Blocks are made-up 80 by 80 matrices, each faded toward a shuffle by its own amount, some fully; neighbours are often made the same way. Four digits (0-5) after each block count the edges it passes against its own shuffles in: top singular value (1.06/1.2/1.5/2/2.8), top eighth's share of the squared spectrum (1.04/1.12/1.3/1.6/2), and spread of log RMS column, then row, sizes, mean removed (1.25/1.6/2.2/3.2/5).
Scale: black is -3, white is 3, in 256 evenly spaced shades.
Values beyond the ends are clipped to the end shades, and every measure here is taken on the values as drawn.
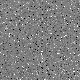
1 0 0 0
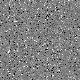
1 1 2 0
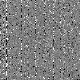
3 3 3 0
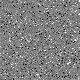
0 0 0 0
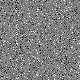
0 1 1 0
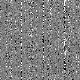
2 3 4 0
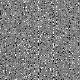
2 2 3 0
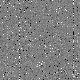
2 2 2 0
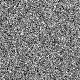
0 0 0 0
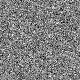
0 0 0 0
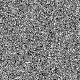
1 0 0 0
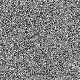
2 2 1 1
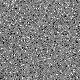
2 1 0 0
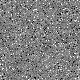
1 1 0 0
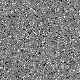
2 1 0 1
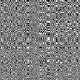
5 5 4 3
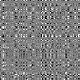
5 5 4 4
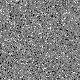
2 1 0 0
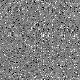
3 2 1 0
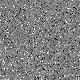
0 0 0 0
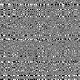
5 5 2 4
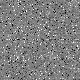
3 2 0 1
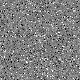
3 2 0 1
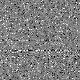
3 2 0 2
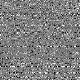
3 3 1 3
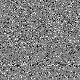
2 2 0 2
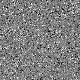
2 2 0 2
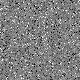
2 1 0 0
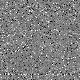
3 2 0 1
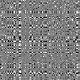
5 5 3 4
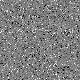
2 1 0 0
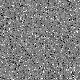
3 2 0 0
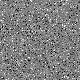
2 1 0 0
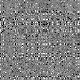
5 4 2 3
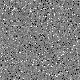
3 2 0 1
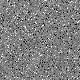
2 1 0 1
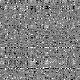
4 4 2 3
